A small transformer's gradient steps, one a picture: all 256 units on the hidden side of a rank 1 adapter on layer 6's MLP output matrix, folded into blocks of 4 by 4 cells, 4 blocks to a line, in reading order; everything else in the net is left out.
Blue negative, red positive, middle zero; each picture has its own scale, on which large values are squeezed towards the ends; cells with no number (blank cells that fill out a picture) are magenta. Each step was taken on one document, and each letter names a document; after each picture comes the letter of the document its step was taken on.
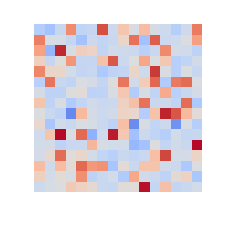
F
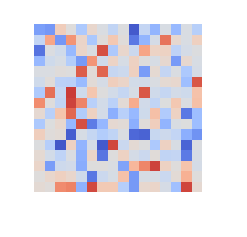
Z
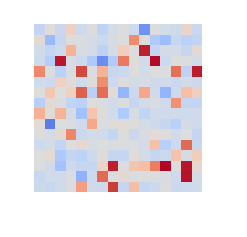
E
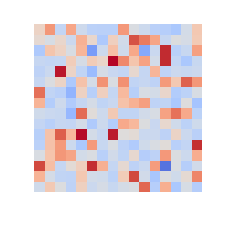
F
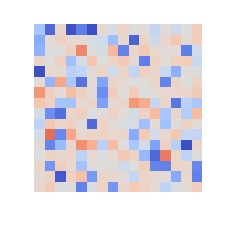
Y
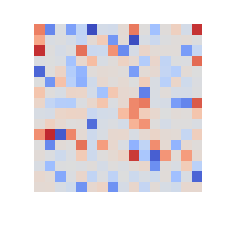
Y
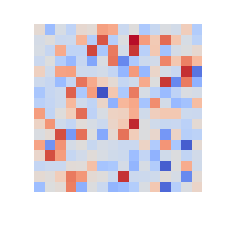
F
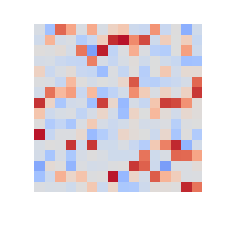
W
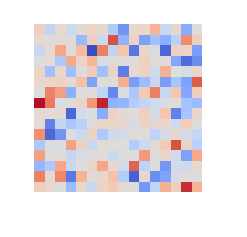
W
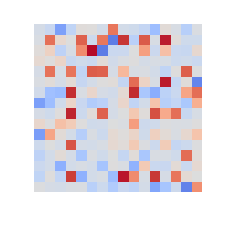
W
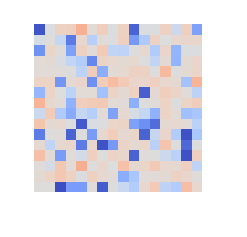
Z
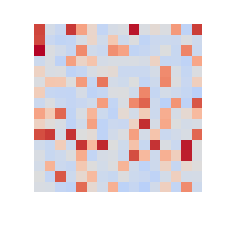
Y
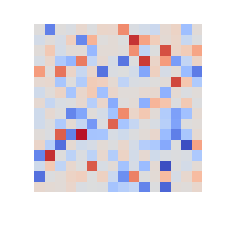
F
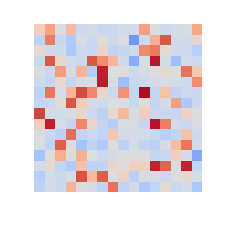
E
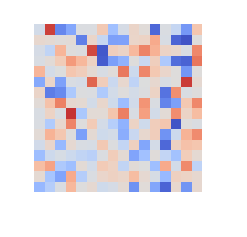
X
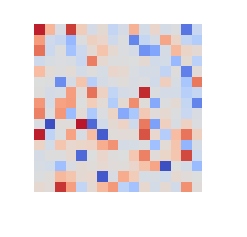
Z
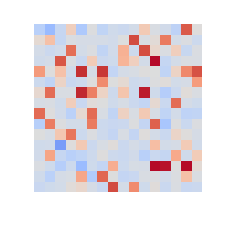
E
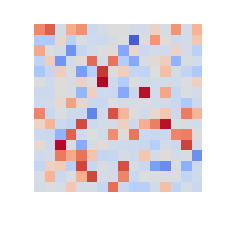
E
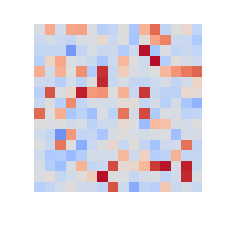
E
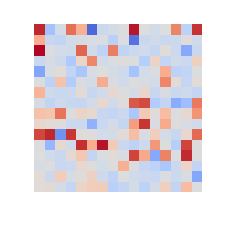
Y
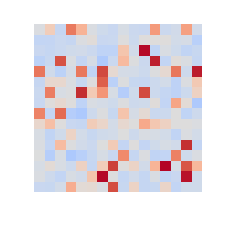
E
